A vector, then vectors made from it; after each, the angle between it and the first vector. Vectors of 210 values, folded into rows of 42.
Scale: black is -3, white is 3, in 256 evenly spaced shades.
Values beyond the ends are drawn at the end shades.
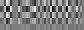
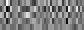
nearly parallel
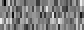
orthogonal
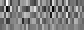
nearly parallel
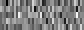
partly opposed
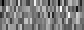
partly opposed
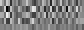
nearly parallel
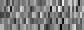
partly opposed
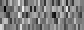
partly opposed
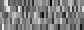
orthogonal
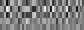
nearly opposite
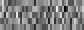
partly aligned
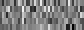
partly opposed
